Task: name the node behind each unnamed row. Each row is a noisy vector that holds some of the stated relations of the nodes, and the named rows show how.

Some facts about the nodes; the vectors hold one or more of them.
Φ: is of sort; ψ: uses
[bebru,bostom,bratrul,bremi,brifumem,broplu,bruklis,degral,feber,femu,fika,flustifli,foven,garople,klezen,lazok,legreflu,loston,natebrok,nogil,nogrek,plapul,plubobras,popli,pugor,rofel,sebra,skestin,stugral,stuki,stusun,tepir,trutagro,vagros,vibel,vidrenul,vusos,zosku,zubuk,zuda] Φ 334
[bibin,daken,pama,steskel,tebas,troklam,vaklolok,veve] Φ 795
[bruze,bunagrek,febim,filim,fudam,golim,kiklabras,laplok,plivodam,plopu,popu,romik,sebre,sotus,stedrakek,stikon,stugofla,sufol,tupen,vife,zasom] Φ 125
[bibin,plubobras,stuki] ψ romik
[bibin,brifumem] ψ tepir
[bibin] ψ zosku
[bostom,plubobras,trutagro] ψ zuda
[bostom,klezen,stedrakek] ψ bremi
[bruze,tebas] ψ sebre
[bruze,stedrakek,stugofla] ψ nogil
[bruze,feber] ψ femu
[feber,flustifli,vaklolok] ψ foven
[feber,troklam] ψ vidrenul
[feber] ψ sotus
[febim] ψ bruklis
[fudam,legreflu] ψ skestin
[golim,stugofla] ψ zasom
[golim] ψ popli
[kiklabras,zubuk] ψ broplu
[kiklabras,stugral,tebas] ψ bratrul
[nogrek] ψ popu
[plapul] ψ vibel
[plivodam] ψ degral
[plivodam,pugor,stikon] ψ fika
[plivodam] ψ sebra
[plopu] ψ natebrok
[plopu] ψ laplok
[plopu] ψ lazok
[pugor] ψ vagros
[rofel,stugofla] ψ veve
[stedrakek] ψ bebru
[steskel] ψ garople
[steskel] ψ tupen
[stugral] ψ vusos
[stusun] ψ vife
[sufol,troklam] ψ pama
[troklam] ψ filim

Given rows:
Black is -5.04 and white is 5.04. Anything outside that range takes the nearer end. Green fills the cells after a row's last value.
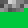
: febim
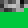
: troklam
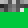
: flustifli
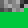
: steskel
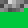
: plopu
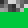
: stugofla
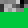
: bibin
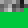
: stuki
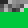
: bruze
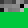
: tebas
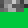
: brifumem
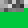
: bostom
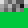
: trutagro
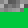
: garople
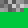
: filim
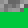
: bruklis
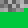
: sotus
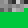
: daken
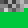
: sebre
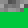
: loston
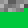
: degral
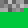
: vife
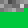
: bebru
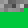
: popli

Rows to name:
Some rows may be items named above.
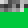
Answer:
foven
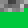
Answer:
femu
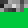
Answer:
sufol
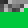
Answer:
bruze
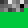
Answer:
kiklabras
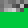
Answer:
tepir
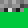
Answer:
pugor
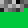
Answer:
legreflu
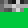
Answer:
pama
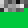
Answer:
skestin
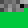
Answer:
stugral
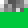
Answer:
zuda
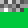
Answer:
romik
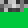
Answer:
fudam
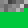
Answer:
vidrenul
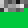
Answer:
skestin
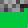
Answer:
zubuk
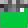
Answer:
flustifli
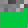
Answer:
vidrenul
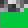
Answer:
stugofla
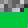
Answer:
broplu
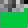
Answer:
veve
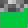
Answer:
golim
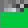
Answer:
tepir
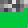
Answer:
klezen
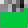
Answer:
plubobras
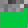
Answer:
vidrenul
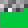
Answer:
fika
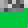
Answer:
bostom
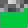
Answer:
golim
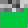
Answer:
bremi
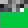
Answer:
vaklolok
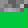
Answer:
zosku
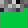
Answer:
legreflu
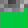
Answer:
femu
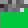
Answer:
feber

